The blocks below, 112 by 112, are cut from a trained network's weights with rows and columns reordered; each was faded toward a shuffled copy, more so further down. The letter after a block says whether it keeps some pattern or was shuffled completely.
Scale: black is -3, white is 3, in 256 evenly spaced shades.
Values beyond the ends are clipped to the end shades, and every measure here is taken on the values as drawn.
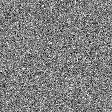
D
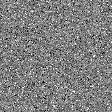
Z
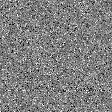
Z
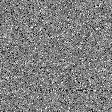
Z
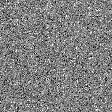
D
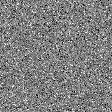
D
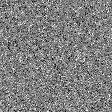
D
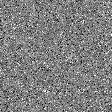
Z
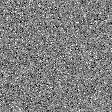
D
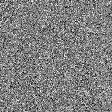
Z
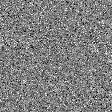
Z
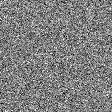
Z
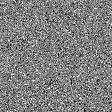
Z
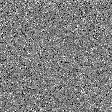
Z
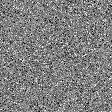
D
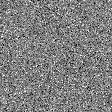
D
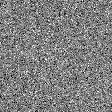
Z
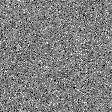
D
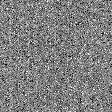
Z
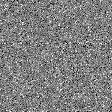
Z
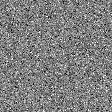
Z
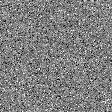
D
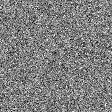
D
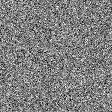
D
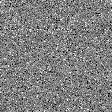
Z
